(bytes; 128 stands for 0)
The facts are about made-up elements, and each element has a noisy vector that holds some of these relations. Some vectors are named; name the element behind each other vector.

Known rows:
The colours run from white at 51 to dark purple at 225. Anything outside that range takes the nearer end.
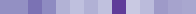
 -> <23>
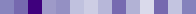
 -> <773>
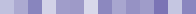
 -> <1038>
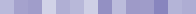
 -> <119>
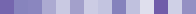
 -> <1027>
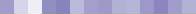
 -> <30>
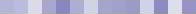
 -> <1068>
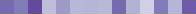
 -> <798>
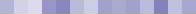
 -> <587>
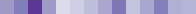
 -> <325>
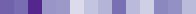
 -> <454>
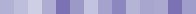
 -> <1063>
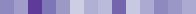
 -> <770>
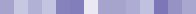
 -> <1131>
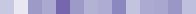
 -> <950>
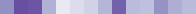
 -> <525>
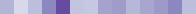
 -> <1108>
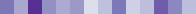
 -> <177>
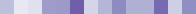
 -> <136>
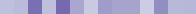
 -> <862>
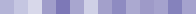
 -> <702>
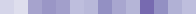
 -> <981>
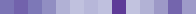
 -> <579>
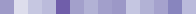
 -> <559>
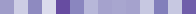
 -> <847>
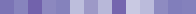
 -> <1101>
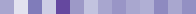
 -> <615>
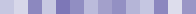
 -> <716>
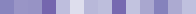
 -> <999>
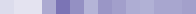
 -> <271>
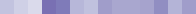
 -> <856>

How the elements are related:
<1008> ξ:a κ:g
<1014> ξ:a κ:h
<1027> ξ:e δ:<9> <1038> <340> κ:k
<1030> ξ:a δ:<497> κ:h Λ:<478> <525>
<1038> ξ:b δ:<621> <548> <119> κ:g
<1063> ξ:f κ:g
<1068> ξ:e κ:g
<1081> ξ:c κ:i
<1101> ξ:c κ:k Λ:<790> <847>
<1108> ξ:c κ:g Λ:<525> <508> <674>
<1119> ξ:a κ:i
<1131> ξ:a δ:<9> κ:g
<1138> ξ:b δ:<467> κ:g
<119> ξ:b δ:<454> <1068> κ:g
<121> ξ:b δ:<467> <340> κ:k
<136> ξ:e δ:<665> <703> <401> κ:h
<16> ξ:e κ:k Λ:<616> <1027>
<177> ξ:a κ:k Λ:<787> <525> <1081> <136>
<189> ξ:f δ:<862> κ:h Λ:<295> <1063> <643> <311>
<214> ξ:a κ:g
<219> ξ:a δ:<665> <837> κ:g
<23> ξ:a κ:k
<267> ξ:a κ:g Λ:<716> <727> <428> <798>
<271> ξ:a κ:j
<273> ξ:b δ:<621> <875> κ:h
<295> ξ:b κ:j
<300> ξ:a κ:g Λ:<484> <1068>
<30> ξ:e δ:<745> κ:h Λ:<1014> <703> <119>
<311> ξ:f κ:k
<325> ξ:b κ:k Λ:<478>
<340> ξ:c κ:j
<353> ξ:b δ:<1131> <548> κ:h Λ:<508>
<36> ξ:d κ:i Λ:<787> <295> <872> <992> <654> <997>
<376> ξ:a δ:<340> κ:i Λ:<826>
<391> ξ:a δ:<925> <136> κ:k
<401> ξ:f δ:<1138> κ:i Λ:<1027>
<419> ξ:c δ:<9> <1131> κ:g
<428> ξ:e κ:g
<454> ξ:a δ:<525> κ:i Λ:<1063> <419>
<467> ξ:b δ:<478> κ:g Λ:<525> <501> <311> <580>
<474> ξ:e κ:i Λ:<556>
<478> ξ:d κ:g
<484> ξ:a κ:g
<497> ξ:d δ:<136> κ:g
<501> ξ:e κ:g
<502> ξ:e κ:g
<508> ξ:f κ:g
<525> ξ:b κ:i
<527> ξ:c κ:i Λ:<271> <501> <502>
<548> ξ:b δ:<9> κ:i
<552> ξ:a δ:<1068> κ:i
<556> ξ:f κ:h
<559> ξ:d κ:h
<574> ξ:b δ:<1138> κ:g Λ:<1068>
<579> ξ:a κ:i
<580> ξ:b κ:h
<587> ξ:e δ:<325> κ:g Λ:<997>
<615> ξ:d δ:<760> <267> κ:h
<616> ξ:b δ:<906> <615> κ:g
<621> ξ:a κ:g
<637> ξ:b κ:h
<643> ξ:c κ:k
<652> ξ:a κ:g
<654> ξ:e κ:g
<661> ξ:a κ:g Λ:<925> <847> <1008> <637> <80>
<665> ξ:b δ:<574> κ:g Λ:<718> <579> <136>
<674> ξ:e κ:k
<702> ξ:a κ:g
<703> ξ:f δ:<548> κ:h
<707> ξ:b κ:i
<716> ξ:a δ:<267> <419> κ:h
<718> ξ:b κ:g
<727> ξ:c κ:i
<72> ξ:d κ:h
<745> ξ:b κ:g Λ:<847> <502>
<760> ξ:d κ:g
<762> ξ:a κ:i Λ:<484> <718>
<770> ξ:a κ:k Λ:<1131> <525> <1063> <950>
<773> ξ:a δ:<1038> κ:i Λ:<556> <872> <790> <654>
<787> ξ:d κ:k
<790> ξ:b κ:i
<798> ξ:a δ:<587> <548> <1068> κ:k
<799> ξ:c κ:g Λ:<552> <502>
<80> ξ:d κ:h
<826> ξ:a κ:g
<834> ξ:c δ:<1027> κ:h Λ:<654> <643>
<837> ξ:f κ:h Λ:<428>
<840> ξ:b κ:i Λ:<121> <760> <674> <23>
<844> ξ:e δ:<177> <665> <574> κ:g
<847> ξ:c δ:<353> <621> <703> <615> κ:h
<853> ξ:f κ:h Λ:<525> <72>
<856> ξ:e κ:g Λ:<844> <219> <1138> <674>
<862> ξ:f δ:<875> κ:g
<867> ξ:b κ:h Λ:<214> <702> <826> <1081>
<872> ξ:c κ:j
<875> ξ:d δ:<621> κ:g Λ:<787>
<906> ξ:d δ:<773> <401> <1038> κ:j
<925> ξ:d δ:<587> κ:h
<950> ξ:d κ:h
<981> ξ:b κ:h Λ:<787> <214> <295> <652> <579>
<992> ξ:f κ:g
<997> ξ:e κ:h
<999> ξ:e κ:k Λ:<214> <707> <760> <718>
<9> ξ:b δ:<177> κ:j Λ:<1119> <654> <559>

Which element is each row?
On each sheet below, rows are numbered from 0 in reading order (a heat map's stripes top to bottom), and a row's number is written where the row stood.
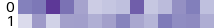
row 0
<762>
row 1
<745>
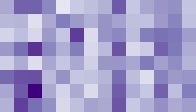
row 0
<707>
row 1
<1008>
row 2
<1138>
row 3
<401>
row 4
<718>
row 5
<552>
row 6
<548>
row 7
<790>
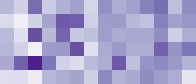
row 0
<353>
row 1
<340>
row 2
<189>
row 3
<844>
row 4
<840>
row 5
<295>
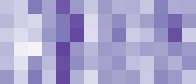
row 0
<267>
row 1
<219>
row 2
<478>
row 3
<872>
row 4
<925>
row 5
<875>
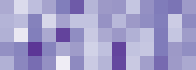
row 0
<837>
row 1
<273>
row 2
<834>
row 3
<376>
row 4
<121>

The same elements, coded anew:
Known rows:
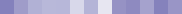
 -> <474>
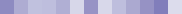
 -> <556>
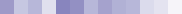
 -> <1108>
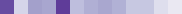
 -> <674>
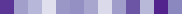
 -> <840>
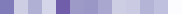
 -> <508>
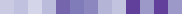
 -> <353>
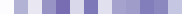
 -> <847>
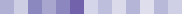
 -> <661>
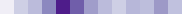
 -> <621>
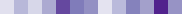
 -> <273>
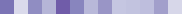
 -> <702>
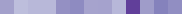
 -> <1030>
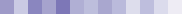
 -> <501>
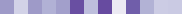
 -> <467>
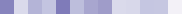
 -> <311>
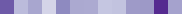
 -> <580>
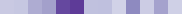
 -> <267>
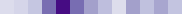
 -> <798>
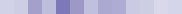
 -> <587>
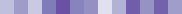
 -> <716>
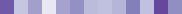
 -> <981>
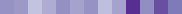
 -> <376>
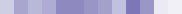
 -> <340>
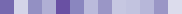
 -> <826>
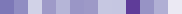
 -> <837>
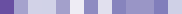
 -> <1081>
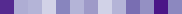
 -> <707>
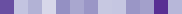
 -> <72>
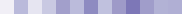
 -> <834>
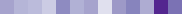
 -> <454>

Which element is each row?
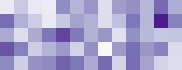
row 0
<189>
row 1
<36>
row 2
<391>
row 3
<727>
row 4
<219>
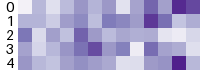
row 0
<773>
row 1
<136>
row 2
<999>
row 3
<497>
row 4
<925>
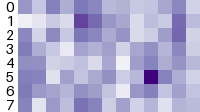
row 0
<271>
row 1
<875>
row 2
<295>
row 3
<853>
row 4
<527>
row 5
<401>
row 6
<30>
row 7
<770>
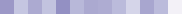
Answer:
<872>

